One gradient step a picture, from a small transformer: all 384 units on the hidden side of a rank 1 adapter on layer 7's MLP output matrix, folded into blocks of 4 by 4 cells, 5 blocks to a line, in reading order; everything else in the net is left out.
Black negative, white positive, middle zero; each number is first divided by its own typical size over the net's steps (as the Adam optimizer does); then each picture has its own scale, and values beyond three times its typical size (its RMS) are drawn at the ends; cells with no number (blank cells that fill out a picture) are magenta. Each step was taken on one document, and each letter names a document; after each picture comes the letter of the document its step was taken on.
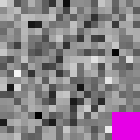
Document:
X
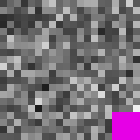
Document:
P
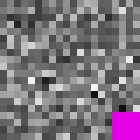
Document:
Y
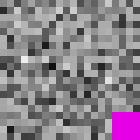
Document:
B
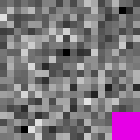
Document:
Y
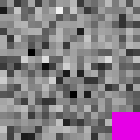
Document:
B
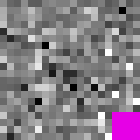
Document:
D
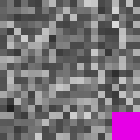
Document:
D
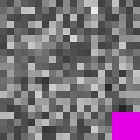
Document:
X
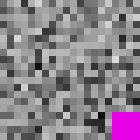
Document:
P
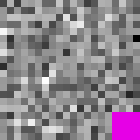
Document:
Y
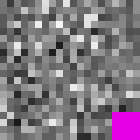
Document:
X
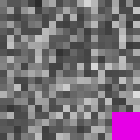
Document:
D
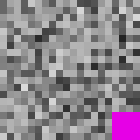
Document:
D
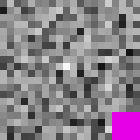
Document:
B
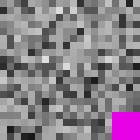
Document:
B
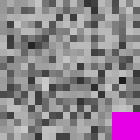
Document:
Y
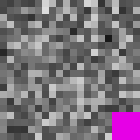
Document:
D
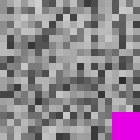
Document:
Y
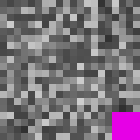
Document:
X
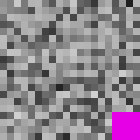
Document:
P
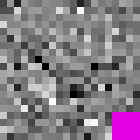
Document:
D
